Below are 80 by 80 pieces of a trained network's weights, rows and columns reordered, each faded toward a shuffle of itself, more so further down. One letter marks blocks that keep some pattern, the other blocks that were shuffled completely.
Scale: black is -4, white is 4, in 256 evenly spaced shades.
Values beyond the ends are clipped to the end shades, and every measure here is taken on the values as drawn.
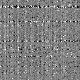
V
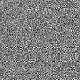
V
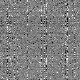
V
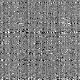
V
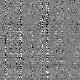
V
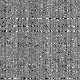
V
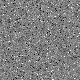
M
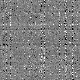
V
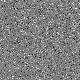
M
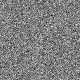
M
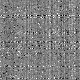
V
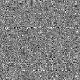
V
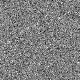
M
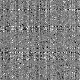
V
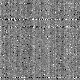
V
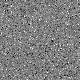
M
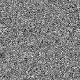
V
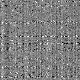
V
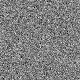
M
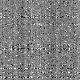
V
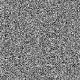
V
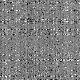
V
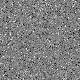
M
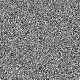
V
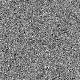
M
